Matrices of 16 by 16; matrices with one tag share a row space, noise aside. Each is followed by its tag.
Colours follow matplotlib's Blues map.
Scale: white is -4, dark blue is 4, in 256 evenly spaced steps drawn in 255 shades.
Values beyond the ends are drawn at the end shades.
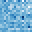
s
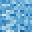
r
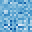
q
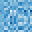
q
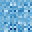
q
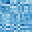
r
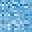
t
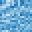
r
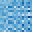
s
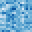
r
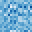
q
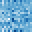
t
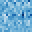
s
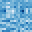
r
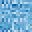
t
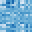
r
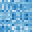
t
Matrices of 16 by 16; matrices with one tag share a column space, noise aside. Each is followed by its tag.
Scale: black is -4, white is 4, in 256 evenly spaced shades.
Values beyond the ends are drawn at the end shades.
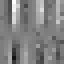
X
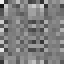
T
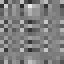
T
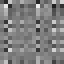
T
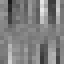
X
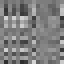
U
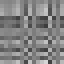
U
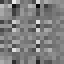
T
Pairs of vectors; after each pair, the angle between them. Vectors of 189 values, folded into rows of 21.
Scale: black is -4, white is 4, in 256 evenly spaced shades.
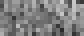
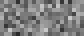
orthogonal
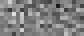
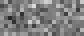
partly opposed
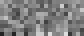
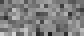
nearly opposite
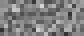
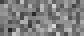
partly aligned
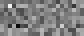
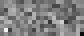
orthogonal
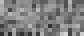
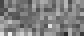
nearly opposite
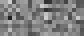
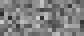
partly aligned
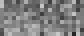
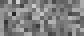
partly opposed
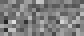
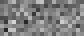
nearly parallel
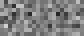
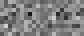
nearly parallel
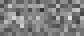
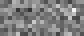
partly aligned
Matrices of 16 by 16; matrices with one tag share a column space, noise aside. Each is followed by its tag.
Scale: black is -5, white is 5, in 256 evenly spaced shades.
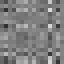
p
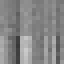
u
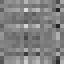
p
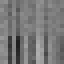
u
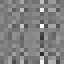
p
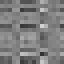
p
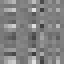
p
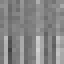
u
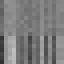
u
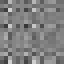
p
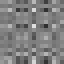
p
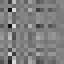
p
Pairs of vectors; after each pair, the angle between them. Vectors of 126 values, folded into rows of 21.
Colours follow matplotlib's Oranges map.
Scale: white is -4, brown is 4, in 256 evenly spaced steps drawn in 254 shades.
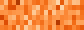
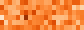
partly opposed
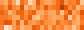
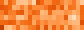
partly aligned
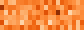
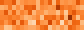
partly opposed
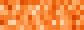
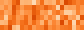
partly opposed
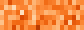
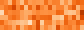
orthogonal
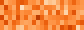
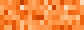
partly aligned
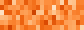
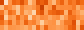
partly opposed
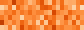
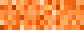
nearly opposite
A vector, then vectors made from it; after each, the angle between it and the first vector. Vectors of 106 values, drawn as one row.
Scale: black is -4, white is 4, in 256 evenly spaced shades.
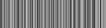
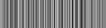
partly opposed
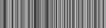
orthogonal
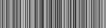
orthogonal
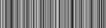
partly opposed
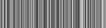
partly aligned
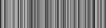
partly aligned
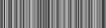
orthogonal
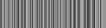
nearly parallel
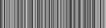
nearly parallel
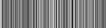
partly opposed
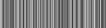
nearly opposite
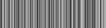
nearly parallel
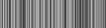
orthogonal
